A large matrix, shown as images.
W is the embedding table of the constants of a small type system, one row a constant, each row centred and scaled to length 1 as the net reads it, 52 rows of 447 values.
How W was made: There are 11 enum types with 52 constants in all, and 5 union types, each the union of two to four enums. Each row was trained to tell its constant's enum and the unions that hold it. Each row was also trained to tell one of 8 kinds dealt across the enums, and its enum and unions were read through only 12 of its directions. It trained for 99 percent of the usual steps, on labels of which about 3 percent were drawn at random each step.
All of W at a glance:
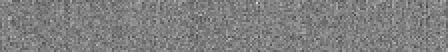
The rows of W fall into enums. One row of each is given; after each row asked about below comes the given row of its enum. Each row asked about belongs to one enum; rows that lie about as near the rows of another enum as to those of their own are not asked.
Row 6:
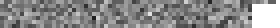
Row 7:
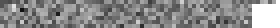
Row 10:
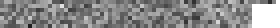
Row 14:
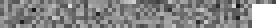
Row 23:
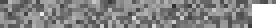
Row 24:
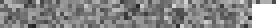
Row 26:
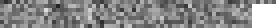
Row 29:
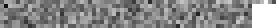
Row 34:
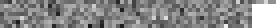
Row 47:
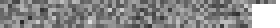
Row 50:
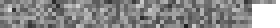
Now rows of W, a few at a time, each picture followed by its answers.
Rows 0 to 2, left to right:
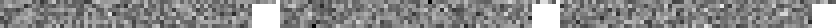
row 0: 47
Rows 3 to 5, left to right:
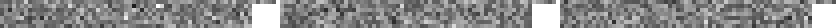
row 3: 6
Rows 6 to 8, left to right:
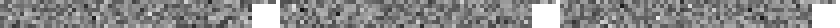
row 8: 14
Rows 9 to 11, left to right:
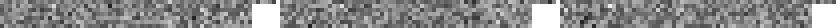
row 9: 6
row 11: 24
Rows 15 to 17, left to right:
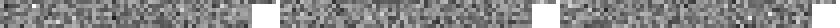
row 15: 47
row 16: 50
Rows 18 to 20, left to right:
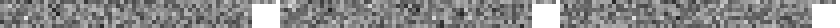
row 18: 34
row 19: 34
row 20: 29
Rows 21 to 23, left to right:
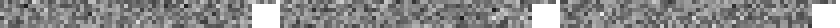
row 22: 6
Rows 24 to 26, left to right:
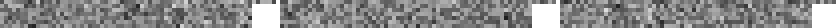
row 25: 23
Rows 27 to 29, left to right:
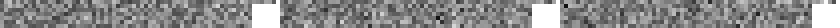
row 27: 10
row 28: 47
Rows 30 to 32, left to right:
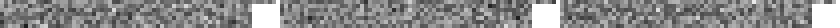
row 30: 24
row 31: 14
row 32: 24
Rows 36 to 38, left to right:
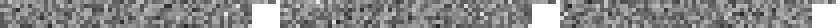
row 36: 50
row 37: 50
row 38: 34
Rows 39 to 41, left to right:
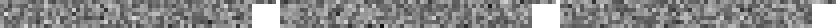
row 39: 14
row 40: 7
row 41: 50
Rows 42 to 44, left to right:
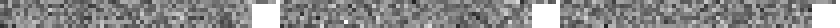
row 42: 47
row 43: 6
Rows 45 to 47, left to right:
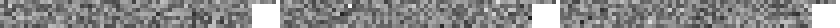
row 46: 10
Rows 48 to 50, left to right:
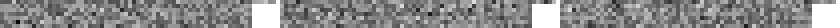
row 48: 34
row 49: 24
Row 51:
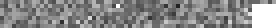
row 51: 7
